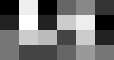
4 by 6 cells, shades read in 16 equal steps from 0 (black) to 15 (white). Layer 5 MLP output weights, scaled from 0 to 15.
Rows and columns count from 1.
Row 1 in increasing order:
0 0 3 6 8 14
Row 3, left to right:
7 12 11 4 12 2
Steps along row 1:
up down up up down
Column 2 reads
14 15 12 4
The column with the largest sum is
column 2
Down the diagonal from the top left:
0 15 11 6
